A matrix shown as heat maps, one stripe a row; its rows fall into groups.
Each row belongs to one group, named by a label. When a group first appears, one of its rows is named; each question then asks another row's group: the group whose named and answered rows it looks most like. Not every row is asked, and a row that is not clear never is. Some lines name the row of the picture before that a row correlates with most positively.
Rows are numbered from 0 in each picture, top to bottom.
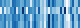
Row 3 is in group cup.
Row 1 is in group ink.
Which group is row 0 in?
cup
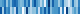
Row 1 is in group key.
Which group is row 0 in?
cup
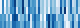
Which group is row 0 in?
ink
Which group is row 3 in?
cup
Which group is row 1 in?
ink
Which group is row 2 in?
cup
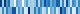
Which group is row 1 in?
ink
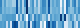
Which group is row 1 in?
key
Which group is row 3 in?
cup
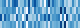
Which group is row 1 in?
ink
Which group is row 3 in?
ink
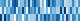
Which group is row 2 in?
key
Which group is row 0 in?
cup
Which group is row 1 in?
ink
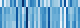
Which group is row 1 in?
key
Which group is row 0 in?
ink
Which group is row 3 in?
key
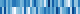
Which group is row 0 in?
cup
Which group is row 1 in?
key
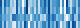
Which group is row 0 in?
key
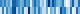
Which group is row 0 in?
cup
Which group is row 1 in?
ink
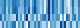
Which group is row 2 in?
key
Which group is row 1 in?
cup
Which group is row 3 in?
ink
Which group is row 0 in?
cup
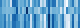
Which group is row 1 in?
key
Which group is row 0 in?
cup
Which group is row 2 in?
cup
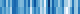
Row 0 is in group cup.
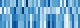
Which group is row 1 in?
ink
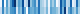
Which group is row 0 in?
ink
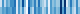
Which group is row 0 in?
ink
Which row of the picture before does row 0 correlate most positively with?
1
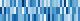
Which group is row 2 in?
cup
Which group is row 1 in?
key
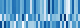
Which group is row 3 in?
key
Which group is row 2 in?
ink
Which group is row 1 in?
cup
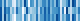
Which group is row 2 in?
key
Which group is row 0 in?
key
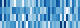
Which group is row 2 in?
key
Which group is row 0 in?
key
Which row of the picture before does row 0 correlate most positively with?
2
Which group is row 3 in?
ink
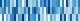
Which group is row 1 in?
cup
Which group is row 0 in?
key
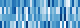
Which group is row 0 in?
cup
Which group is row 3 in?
key
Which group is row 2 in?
ink
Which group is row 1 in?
ink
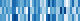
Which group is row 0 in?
cup
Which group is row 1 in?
ink
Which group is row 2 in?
cup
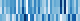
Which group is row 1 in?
ink
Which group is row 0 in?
ink
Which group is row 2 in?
key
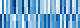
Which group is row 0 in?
ink
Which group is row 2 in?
key
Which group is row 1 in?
ink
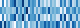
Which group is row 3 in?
key
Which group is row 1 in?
key
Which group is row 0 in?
ink
